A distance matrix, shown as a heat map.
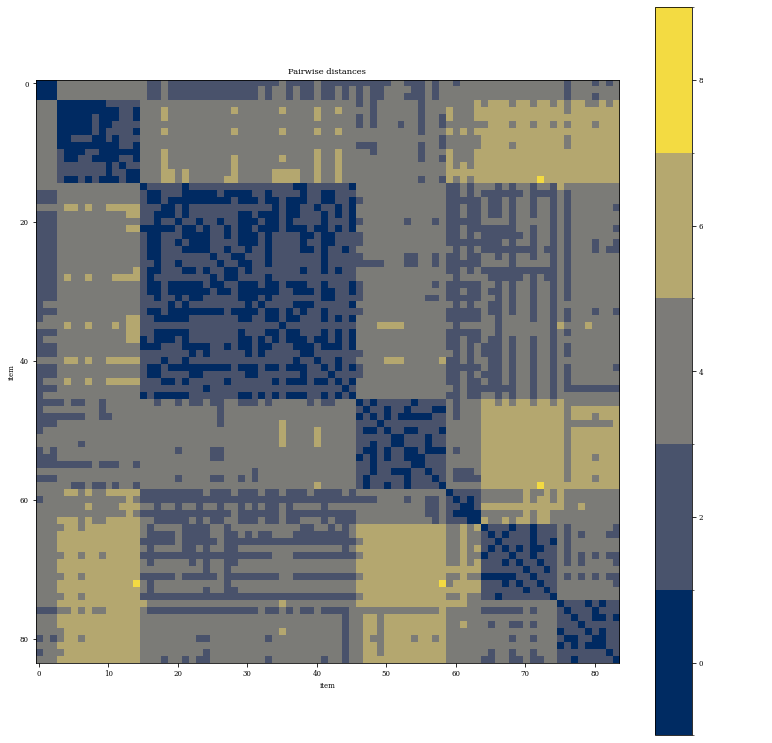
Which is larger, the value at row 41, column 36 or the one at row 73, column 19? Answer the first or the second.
the second
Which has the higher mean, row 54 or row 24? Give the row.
54
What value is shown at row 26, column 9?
4
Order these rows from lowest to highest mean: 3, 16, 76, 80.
16, 76, 3, 80
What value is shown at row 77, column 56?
6
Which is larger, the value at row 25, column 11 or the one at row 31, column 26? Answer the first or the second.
the first
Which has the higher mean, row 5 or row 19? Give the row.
5
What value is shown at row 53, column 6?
4
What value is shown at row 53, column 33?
4
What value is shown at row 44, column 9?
4
